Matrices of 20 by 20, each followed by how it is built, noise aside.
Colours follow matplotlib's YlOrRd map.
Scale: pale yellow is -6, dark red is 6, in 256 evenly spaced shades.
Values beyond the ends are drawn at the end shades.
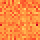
low rank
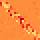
banded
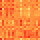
low rank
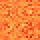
low rank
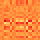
low rank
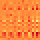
low rank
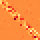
banded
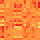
low rank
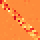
banded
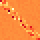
banded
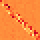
banded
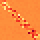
banded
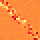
banded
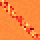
banded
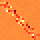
banded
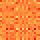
low rank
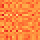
low rank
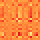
low rank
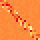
banded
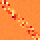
banded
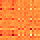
low rank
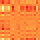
low rank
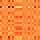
low rank
